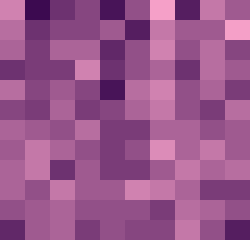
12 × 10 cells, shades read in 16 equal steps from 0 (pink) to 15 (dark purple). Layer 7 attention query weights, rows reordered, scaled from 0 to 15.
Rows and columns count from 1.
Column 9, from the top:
4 7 5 5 6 10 8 4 6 10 6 8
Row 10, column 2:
8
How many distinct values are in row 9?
6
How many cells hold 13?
3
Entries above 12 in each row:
3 1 0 0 1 0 0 0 0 0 0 1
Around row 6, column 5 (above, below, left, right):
14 10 10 6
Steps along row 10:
up down up same down up up up same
